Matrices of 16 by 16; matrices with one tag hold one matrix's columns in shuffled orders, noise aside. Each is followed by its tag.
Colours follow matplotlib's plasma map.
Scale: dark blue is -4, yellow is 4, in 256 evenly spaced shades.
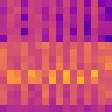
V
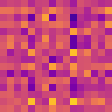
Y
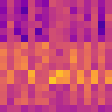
V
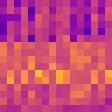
V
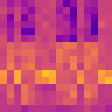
V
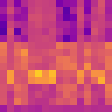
V
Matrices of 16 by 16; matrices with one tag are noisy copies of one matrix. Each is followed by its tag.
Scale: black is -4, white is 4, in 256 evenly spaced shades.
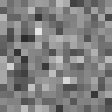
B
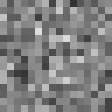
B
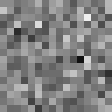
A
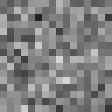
B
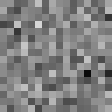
A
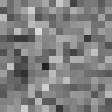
B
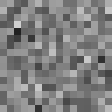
A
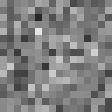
B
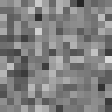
B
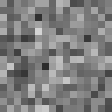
B
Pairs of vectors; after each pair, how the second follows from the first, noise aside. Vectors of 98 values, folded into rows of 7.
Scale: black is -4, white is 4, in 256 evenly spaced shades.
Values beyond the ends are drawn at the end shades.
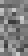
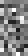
scaled up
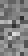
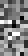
scaled up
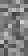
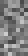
reversed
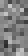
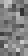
reversed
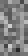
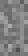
shrunk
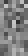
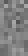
shrunk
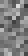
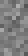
shrunk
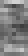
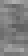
shrunk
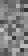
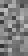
reversed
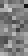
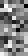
scaled up
